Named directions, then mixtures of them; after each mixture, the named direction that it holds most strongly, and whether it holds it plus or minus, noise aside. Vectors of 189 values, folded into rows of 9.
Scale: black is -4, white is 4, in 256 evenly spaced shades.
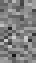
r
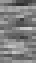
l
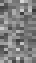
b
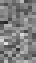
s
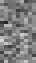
s, plus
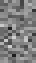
r, plus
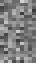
b, plus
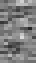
l, minus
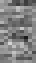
l, plus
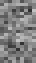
b, minus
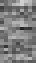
l, minus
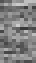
l, minus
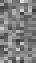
b, plus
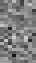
r, plus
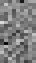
s, minus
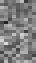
s, plus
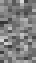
s, plus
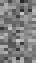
b, minus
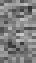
b, minus
